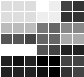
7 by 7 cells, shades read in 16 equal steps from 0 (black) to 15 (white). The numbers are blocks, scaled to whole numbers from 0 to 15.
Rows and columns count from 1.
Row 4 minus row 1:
-8 -8 -9 -9 -8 6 7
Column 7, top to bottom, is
3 3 8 10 2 4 4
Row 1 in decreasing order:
15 14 13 13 13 4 3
